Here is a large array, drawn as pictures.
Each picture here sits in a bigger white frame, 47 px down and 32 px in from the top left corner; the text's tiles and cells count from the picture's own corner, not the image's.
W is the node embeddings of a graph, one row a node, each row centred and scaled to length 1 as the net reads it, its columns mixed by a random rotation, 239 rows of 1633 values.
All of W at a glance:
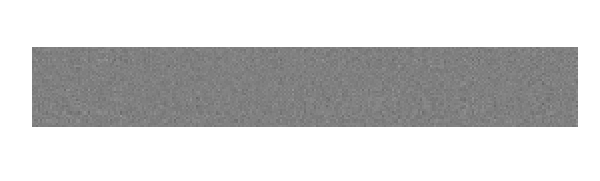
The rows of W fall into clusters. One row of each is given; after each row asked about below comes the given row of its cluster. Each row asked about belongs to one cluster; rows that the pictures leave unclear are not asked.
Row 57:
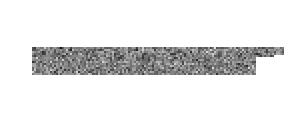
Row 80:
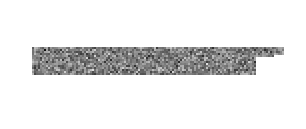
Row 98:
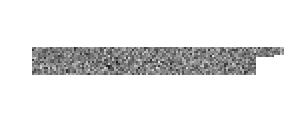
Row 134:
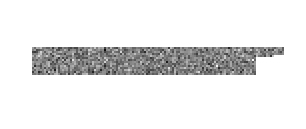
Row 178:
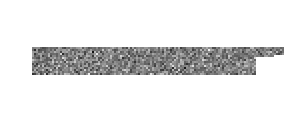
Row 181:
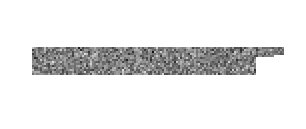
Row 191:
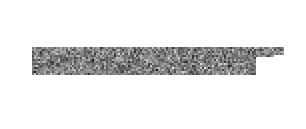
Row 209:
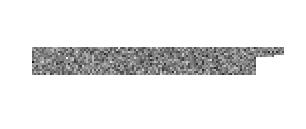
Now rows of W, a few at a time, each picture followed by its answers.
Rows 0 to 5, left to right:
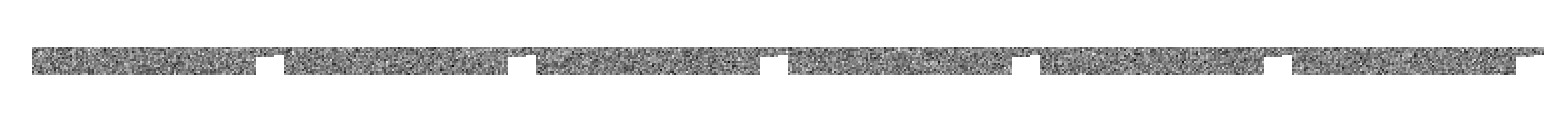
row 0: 134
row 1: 134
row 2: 191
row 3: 57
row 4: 181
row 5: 98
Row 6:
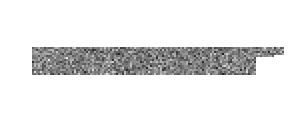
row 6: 209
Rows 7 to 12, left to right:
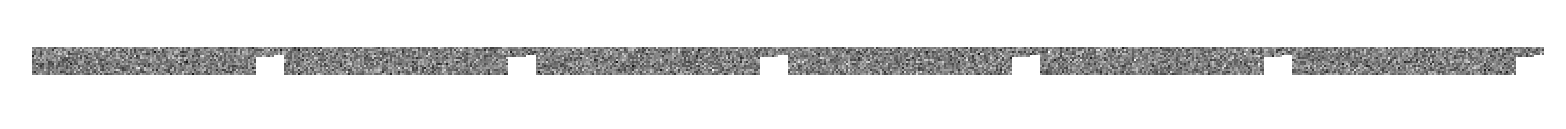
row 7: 191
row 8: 178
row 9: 191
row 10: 209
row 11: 134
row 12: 98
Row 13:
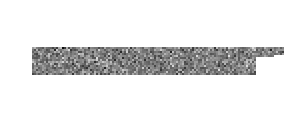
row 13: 178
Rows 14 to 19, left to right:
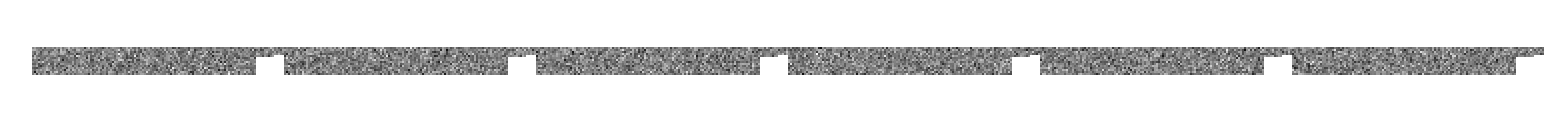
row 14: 191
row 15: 191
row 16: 191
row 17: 178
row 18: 98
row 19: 181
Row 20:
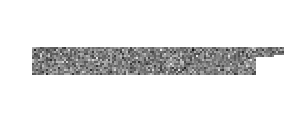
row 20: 178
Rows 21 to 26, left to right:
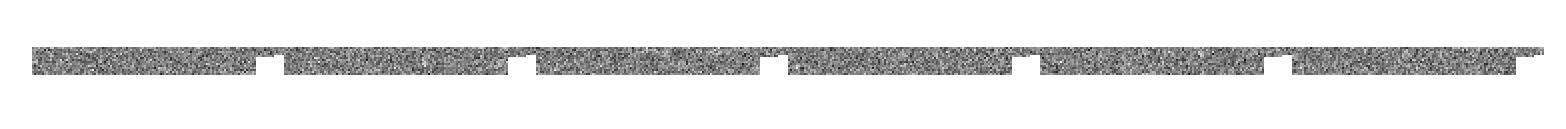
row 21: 80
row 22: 178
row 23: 57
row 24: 98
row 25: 181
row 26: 98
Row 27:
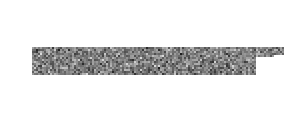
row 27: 134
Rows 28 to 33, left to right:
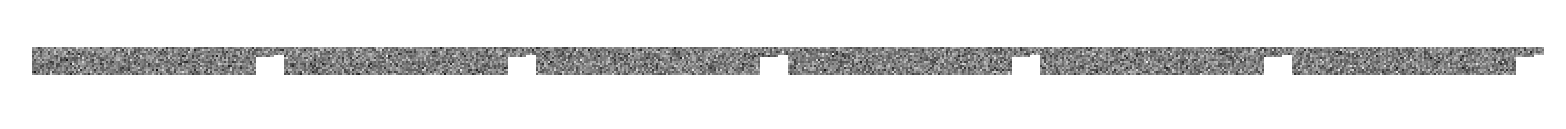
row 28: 191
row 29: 191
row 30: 57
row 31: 80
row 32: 181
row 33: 80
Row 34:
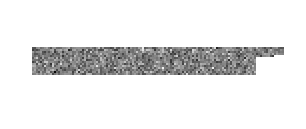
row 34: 57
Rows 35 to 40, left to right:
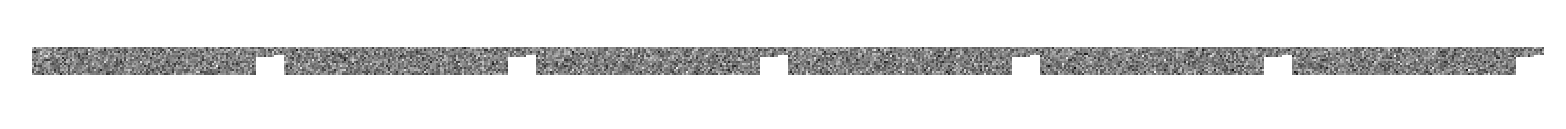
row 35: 134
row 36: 80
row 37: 191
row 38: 191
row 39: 191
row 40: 191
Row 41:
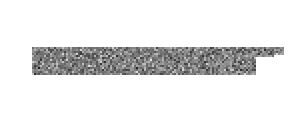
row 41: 80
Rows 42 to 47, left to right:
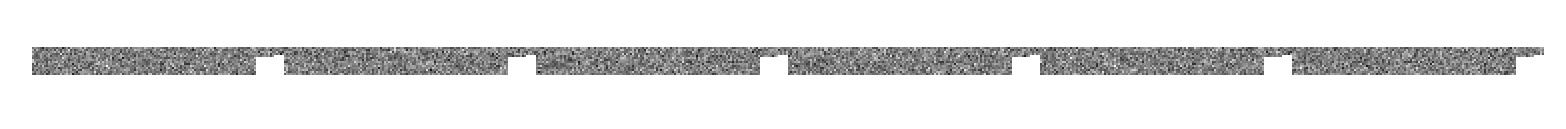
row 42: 178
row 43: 57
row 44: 191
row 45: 191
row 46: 178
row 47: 98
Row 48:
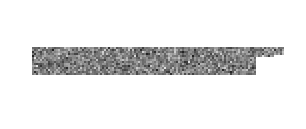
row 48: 191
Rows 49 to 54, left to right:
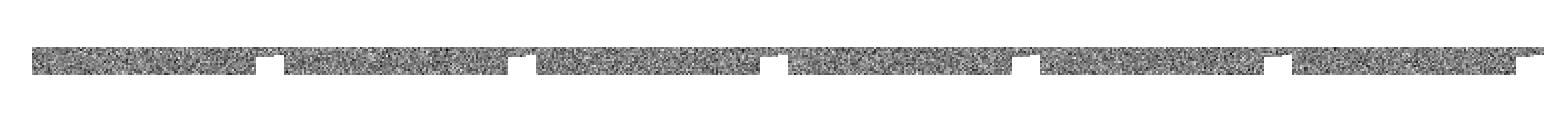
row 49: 181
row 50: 191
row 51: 80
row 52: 209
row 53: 209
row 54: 98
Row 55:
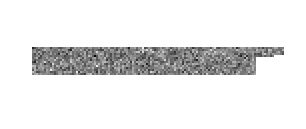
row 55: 57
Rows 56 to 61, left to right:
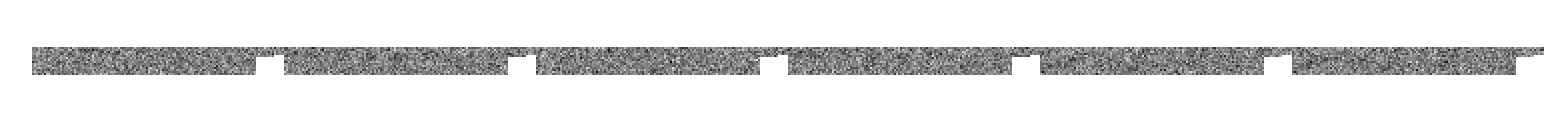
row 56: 209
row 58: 134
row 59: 57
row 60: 191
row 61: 191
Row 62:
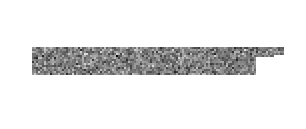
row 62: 181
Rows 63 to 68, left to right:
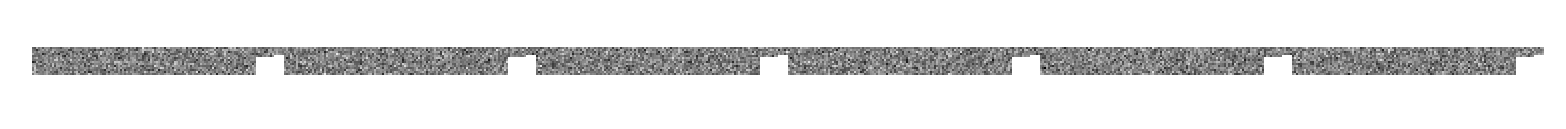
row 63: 57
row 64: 181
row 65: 191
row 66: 181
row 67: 181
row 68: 191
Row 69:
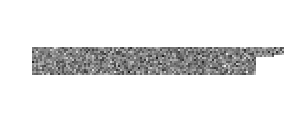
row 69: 209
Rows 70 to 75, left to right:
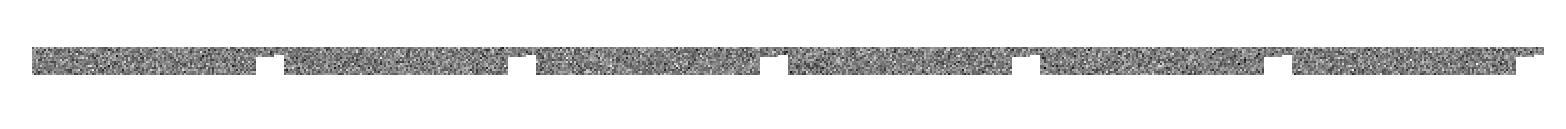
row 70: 80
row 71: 98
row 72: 178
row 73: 191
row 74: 181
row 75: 80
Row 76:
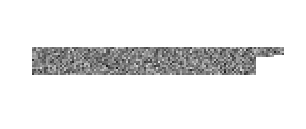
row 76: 98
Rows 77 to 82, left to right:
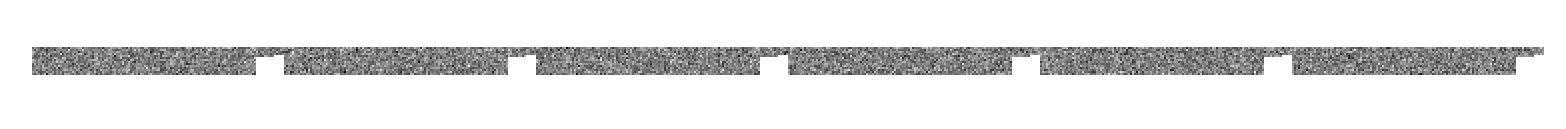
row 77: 178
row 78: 134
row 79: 178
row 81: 209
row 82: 80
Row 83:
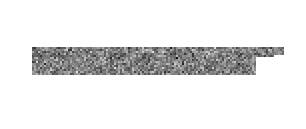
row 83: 57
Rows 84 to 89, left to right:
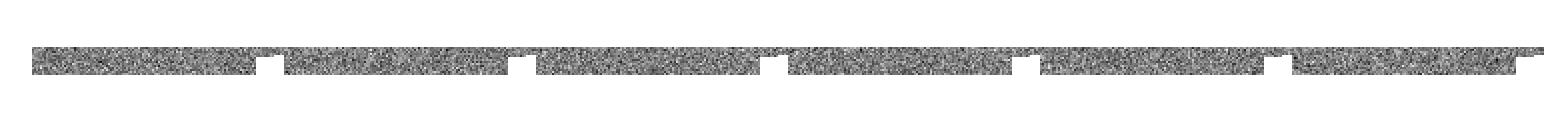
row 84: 98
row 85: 191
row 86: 134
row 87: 134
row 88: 98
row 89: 181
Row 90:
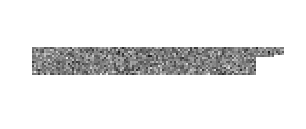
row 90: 209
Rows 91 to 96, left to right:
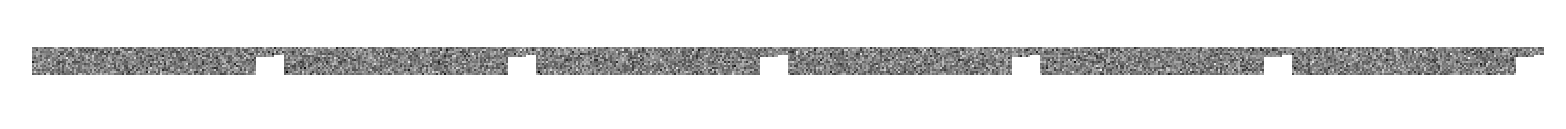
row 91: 209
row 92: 191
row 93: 191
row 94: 134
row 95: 80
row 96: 181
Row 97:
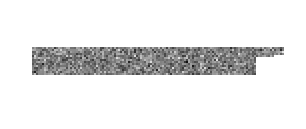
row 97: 191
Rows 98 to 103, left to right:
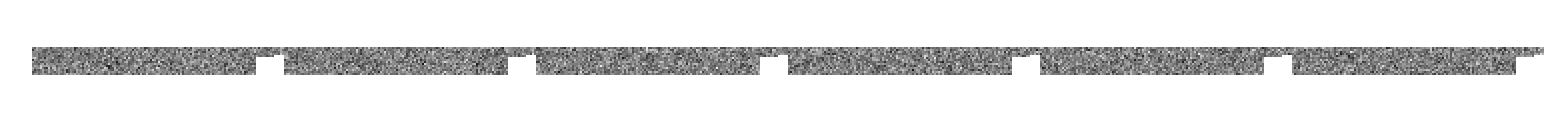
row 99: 98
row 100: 57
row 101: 191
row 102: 181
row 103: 80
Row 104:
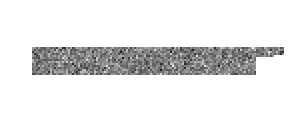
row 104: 178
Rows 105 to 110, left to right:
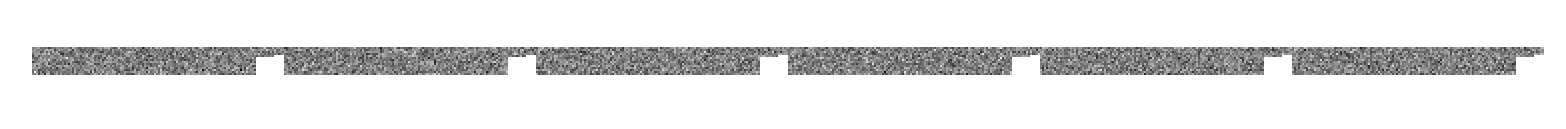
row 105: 209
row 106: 57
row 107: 80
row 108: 209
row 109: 80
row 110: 80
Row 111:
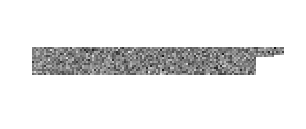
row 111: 209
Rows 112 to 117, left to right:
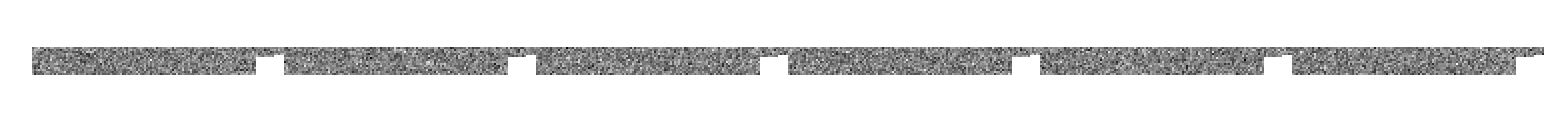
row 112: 80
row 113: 57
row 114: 178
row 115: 80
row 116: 181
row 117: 134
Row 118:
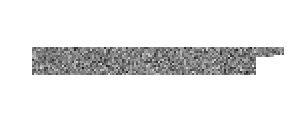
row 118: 98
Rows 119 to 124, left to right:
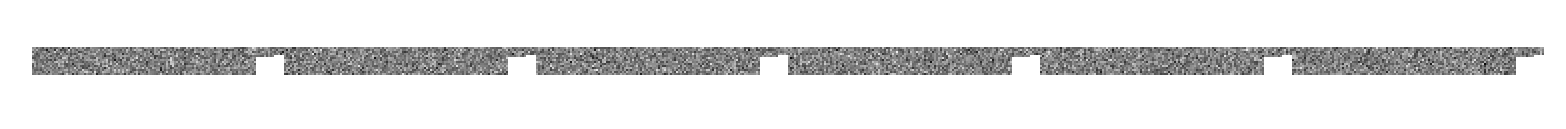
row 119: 178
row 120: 178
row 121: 80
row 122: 181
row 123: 134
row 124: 98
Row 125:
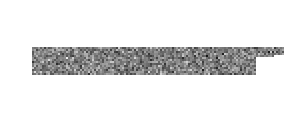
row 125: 209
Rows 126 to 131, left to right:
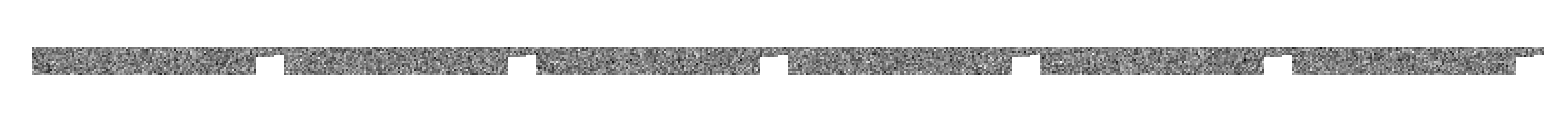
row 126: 181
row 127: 209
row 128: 181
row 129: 209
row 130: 181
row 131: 57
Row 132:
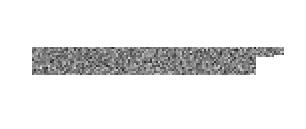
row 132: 98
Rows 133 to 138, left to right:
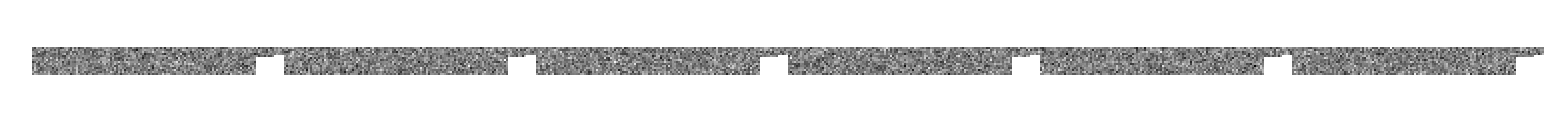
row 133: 57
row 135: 209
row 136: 191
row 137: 57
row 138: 209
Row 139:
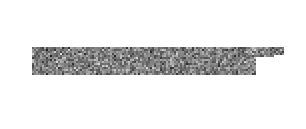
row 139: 178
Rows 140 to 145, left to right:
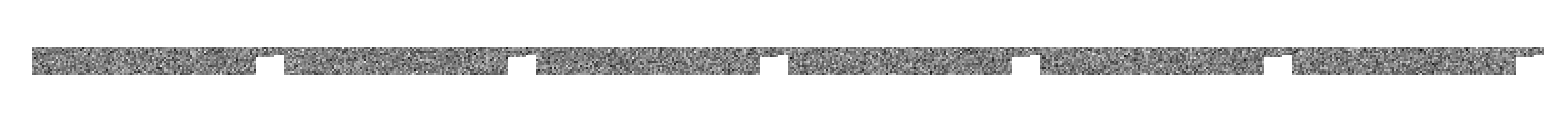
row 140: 181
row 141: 209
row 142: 98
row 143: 181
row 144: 181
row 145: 134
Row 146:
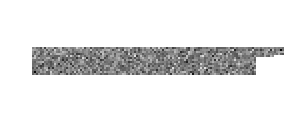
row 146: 191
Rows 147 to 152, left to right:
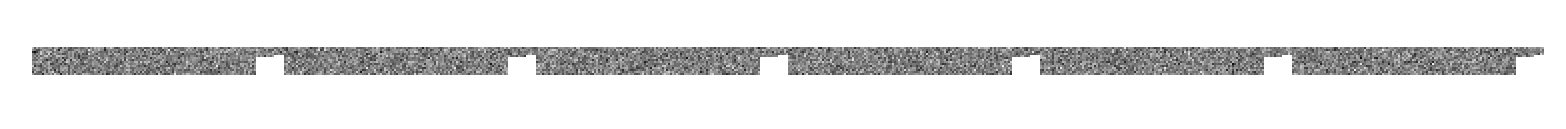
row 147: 134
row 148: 57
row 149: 209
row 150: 178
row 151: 98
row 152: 98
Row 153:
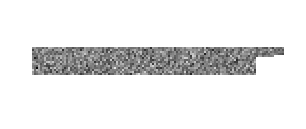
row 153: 181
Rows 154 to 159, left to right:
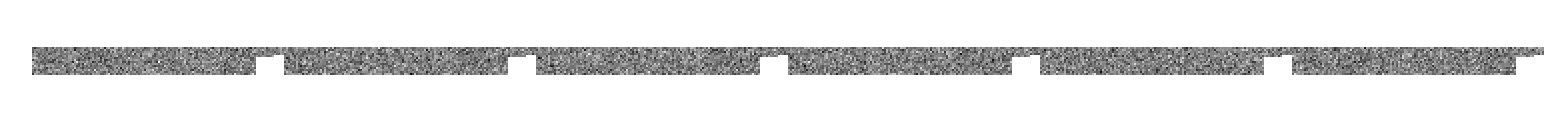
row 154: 98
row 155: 181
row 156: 181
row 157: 181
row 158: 134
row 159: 98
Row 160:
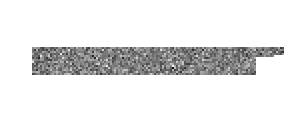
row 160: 178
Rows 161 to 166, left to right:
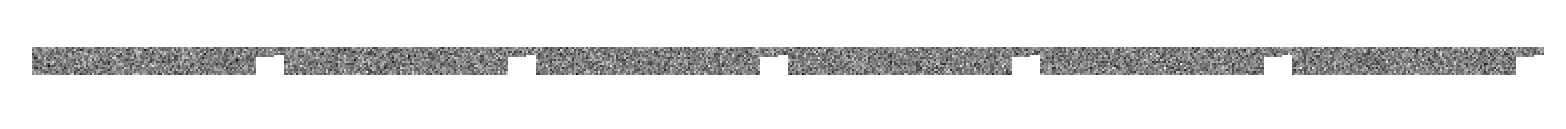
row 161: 181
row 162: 209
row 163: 178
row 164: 178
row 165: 98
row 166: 98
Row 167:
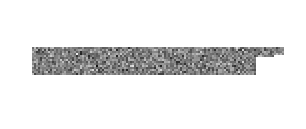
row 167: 80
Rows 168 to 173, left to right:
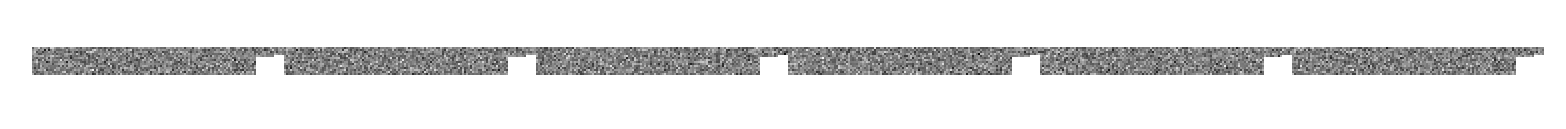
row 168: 80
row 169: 80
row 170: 178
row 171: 209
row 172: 134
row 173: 80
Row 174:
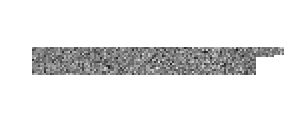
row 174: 98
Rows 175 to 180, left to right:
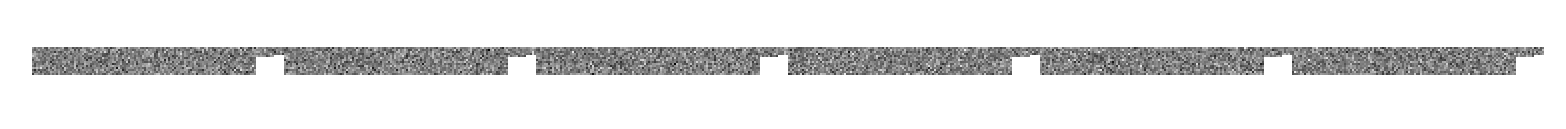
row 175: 98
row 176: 98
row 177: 98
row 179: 80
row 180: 209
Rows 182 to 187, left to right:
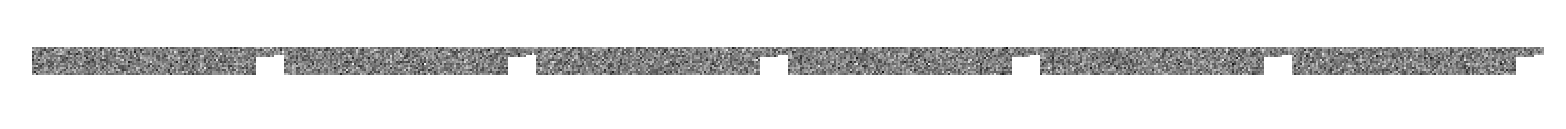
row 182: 191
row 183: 98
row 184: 134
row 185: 98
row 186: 98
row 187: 80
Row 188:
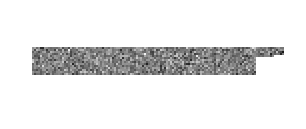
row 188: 178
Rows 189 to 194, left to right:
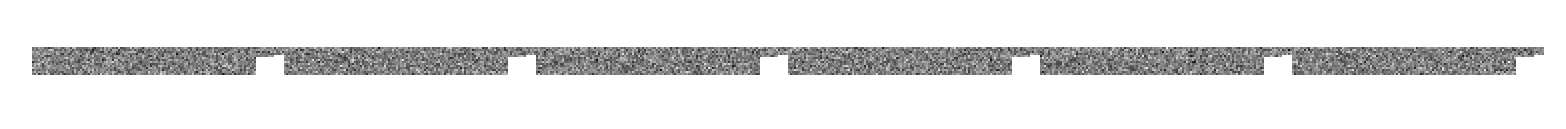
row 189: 209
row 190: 80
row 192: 80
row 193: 191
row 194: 80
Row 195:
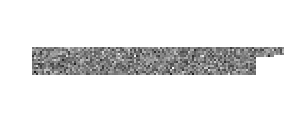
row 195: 191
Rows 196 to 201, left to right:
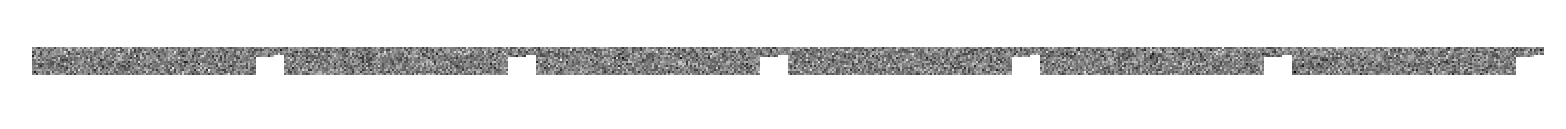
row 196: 191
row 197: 57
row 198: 57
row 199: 80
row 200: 57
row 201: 191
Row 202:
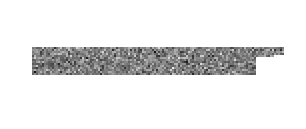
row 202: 191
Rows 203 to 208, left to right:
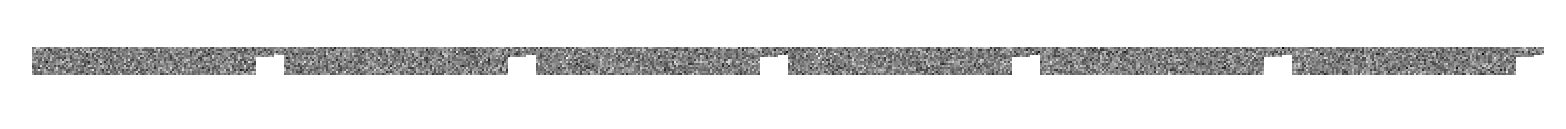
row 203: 80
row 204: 181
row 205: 178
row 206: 178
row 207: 209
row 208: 209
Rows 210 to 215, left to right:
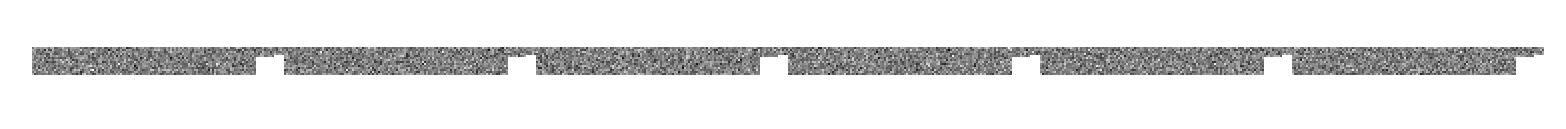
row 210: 80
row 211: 98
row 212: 181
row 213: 178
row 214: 80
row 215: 80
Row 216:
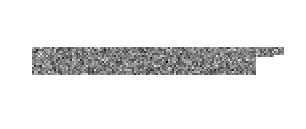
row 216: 134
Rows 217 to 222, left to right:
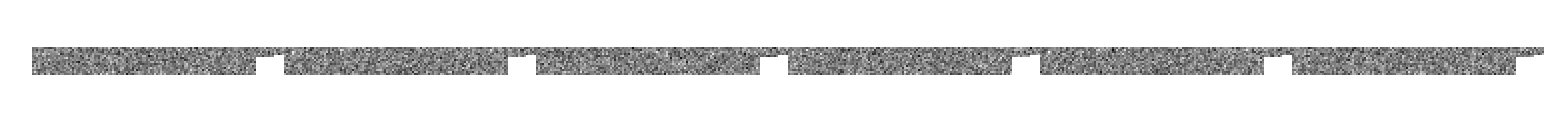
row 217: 209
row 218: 134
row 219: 57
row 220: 209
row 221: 134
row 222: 209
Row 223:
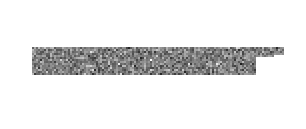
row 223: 80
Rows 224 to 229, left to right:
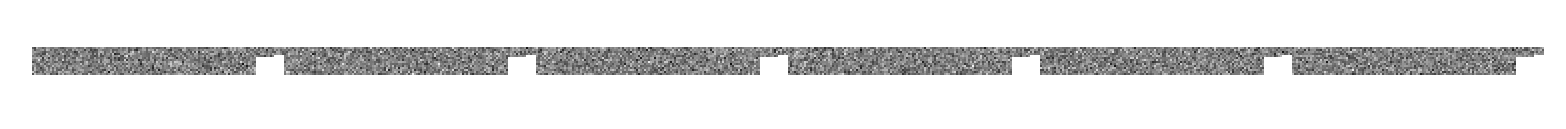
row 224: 57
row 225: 209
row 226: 134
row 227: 134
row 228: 98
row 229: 80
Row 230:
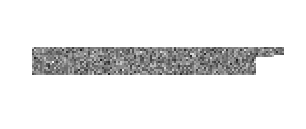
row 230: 181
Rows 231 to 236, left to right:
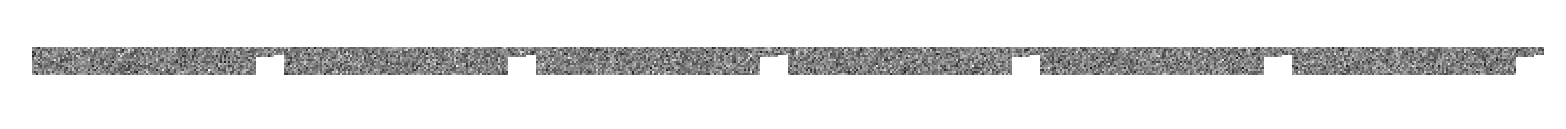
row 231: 191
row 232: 178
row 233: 209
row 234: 134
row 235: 98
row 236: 181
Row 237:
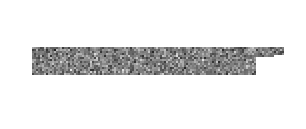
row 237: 178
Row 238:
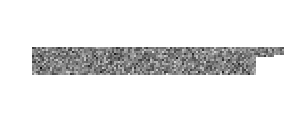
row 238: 57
